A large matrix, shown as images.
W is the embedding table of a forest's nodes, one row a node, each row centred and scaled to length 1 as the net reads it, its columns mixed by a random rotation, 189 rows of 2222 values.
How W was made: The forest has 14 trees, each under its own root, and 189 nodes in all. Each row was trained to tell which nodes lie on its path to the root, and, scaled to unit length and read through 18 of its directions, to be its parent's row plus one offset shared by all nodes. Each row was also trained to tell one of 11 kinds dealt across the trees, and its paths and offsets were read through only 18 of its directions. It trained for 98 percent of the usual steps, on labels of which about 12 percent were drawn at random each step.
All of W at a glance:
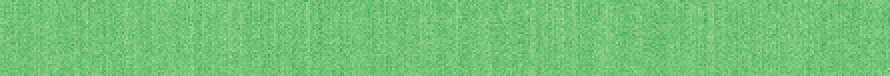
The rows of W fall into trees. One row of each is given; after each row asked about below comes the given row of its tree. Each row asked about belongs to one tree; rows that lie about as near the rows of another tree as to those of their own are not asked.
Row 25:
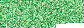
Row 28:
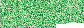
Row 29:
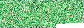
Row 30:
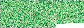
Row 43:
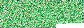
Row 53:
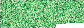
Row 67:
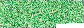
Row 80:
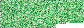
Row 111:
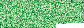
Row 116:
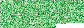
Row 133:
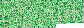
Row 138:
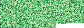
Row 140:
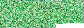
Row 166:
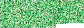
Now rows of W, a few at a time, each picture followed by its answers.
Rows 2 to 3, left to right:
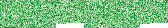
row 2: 43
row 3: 111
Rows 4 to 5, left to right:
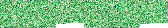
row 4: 28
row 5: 80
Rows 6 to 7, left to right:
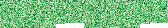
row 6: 53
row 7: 116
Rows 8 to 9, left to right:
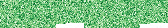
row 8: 111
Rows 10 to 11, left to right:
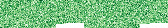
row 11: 43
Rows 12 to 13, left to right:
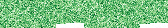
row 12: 28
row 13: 25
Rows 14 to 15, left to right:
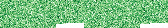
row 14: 53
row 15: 116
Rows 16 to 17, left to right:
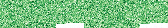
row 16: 29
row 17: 30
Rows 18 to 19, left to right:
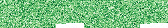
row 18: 43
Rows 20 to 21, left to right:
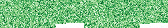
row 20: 138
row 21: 28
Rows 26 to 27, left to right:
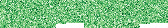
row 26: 111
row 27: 138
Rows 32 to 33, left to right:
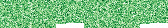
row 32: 138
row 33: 25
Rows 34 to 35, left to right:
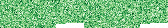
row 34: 28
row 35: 116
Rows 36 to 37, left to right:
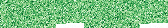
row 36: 67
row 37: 30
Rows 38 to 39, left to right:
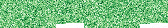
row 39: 28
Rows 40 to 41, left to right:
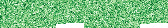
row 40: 28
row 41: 67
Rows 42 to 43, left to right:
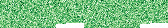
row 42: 111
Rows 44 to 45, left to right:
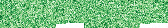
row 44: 53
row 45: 30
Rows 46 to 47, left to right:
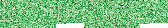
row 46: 116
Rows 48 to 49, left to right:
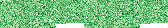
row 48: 138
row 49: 116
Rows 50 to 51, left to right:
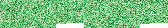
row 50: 116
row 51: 30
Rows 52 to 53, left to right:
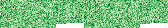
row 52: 80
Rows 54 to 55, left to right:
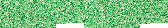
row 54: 29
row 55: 166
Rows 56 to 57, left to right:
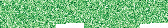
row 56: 138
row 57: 111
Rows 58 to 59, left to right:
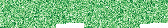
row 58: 116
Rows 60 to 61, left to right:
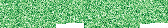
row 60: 25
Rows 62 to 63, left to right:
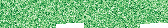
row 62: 29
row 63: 28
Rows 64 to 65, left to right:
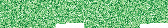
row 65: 133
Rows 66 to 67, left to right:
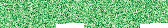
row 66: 138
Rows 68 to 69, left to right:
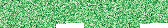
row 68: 29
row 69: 138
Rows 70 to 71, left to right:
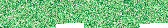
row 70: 28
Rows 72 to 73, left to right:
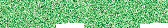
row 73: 67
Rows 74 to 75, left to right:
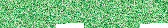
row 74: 28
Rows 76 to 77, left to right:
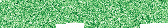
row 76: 28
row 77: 29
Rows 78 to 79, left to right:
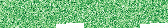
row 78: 116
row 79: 25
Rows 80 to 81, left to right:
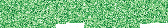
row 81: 140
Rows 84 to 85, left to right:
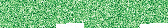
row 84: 133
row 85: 111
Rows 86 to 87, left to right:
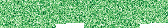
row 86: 80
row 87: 43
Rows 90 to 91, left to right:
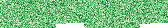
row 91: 166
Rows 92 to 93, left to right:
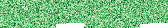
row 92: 67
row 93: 28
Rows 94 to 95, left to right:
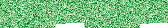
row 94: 30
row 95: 133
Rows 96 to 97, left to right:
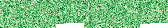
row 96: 138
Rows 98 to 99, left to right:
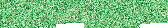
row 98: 25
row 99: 111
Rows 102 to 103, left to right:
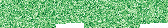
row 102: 29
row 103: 80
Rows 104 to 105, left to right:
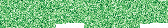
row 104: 140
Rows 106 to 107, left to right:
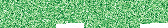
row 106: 43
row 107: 140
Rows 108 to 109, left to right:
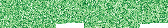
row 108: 140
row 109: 138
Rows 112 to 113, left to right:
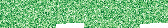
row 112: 29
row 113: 111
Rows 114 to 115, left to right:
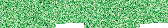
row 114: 30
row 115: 30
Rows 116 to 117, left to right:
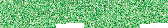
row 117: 25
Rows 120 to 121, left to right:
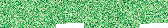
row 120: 80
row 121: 30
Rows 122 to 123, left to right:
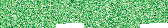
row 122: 30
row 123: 166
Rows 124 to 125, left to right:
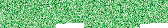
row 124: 111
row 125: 25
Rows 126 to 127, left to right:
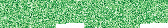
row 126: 30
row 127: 116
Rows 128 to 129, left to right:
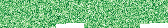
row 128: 25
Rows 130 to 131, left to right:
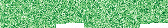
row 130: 166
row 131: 166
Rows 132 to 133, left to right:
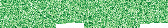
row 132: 140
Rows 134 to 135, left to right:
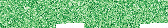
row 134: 29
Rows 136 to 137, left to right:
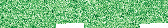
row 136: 53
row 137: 67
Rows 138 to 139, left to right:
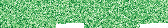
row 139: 30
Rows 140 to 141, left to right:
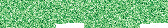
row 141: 67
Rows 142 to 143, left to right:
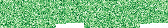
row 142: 80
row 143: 138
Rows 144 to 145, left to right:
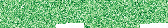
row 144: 111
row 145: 67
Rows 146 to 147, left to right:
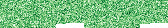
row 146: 111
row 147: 29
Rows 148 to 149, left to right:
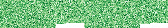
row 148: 53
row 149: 133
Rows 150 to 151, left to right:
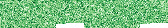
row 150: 29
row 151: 166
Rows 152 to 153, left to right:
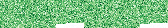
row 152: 28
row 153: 30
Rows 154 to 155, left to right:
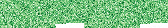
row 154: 138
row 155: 166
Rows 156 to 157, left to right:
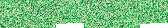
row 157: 138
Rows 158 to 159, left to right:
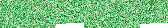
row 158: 140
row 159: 67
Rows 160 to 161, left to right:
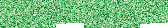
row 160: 116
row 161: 29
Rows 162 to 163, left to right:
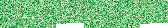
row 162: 166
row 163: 80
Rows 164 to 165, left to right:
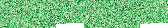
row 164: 25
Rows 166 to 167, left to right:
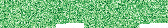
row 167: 30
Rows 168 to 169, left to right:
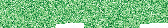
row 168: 111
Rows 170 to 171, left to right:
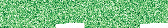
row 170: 111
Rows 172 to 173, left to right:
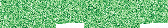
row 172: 140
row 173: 53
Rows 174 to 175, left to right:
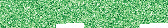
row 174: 29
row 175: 30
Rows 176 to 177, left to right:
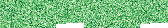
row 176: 29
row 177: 116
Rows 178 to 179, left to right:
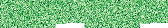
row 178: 67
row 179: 133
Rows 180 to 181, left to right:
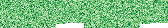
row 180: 111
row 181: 138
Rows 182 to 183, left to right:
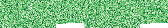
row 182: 140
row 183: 166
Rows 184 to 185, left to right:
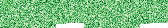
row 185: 80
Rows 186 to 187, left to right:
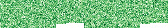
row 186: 166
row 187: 138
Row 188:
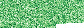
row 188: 29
